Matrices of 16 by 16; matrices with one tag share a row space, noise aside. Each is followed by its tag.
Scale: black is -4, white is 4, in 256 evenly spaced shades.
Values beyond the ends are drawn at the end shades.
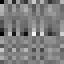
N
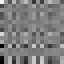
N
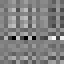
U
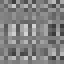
U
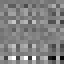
U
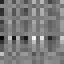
N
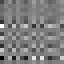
N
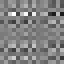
U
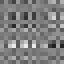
U
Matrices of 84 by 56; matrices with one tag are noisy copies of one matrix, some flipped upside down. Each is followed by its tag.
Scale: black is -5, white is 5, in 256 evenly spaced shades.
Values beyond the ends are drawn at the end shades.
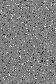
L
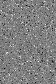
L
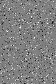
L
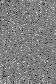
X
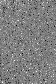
X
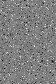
L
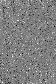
X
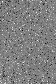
X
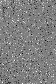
X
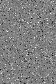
L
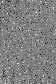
X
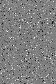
L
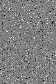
L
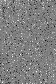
X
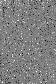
X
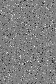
L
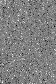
X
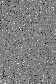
X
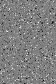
L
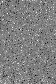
X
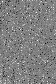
X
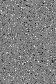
L
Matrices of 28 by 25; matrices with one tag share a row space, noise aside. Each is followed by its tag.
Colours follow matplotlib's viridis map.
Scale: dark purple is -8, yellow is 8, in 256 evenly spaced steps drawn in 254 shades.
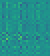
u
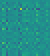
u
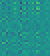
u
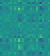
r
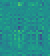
r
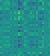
r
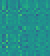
u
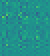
u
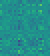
r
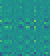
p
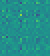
u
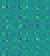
u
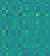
u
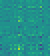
r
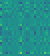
p
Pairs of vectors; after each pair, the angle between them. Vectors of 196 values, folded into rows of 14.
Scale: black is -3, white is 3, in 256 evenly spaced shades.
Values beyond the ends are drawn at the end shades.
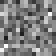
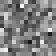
partly aligned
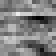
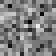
orthogonal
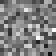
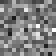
nearly parallel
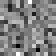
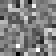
nearly opposite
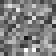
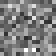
nearly parallel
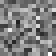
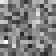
orthogonal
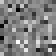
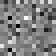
orthogonal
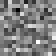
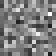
partly opposed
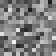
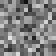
partly aligned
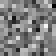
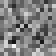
partly opposed
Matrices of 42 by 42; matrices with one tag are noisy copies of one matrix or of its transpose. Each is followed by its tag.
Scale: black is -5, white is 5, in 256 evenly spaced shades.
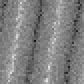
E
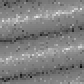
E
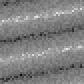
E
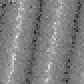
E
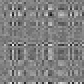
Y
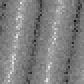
E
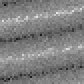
E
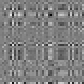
Y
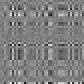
Y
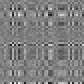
Y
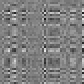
Y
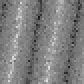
E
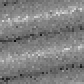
E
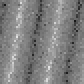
E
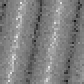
E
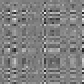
Y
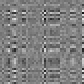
Y
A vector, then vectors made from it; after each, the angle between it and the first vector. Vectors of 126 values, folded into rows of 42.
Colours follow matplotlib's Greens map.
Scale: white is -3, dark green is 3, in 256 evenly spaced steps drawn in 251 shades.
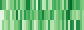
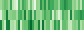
orthogonal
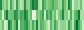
orthogonal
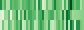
nearly parallel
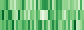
partly opposed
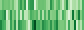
partly opposed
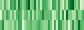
partly aligned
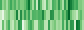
nearly parallel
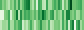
nearly parallel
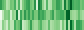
nearly parallel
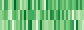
partly aligned
